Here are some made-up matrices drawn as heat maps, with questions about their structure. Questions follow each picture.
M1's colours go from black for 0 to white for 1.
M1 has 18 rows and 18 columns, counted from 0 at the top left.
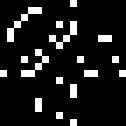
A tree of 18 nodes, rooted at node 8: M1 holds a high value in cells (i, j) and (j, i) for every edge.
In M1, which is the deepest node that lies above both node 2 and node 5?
3
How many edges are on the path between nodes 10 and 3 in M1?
1
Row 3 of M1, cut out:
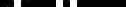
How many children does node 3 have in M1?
2
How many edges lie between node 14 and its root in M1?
6
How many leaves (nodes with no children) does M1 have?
12
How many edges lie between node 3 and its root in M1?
1
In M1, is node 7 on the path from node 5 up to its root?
no
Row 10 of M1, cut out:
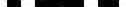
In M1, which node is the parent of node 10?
3
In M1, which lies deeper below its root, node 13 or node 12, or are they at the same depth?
the same depth
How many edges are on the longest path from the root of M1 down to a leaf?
6
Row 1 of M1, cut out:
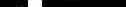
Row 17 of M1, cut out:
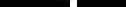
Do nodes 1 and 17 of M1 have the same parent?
no
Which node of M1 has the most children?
10
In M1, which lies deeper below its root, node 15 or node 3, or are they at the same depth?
node 15
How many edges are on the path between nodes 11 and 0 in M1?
4
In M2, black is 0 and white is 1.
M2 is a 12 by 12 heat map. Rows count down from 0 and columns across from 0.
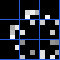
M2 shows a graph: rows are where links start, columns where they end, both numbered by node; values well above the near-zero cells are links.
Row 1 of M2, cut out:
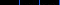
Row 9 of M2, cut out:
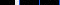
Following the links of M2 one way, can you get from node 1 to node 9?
no
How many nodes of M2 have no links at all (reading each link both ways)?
2
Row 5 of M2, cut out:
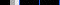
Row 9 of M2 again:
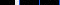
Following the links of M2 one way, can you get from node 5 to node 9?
yes
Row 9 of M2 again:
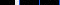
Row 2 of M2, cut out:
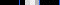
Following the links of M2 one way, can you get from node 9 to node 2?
yes
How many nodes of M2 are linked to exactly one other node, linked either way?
2
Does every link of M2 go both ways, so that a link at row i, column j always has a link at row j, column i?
yes
